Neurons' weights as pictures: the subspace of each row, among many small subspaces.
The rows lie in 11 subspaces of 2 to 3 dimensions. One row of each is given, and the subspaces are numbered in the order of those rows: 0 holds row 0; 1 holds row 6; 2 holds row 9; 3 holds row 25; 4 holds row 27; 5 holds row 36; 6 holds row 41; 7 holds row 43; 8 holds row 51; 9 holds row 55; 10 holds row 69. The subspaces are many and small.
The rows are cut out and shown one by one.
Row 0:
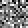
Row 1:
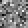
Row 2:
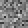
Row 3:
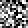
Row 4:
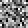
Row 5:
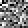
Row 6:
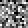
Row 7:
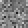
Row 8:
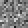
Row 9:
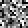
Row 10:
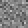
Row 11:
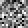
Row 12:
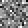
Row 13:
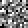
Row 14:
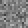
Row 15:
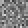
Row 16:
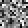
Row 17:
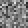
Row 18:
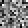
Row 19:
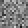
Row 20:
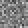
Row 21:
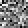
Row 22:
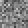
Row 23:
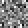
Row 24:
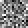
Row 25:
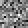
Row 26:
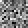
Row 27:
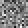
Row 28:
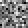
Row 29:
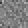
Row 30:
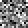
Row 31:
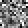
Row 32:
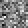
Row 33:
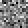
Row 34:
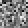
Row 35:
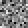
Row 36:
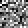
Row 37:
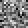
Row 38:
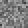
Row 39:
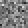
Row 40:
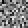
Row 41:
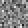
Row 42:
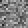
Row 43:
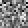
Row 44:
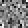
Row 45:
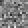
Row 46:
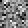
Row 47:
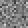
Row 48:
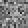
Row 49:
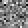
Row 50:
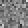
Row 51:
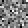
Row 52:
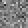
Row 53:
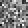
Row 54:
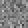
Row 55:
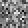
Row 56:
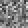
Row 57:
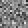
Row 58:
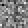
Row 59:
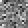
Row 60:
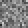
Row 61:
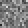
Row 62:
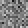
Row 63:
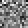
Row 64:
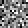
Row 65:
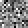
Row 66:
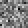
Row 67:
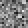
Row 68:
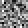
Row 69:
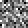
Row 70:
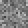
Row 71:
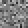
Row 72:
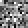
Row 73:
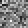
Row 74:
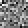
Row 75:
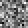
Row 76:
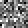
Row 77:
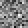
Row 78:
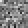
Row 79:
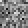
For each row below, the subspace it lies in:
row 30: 2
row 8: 3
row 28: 1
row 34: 7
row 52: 0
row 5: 5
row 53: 10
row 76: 3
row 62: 0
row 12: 8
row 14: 0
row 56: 7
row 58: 1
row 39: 1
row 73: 5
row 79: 9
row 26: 8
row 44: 6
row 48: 9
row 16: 2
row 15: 4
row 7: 2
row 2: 3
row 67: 1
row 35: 7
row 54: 6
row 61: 10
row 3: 1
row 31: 2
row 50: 6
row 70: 2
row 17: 7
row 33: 0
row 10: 8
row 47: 7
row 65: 10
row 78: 9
